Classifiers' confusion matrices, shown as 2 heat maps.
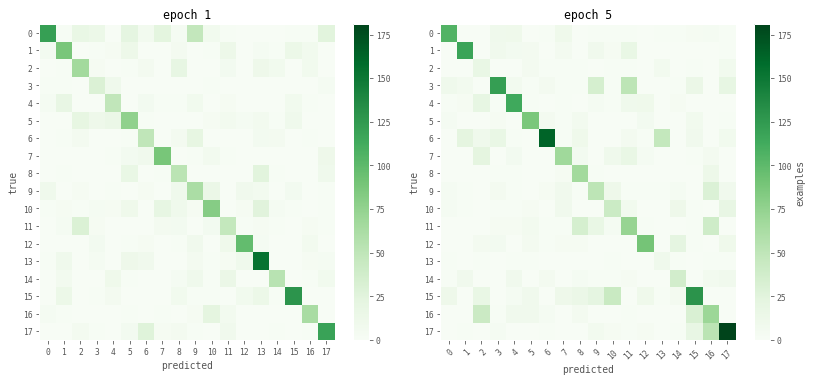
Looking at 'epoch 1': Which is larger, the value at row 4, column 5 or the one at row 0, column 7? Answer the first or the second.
the second
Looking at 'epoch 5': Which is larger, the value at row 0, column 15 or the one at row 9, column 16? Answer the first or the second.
the second
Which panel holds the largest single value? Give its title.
epoch 5
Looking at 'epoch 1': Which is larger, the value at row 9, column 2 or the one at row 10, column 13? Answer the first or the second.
the second
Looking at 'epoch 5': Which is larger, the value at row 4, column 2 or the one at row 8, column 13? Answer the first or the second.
the first
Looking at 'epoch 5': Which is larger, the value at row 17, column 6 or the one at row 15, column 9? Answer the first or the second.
the second
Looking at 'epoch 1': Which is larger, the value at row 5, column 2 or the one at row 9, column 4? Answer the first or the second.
the first
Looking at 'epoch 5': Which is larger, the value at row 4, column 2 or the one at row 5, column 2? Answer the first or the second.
the first
